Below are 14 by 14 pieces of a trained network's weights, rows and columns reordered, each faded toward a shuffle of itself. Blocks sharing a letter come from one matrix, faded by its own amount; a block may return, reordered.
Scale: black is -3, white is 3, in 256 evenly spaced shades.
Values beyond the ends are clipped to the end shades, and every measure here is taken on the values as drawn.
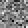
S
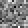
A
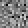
S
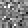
A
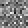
S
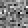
S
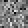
A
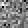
A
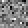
A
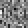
S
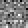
A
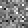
A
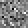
A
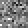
A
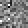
A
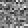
S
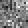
S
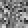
S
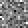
A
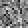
A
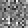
S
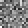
S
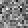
S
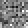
A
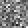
S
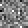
A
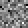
S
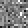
A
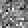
A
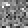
A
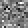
A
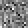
S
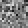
S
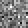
A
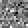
A
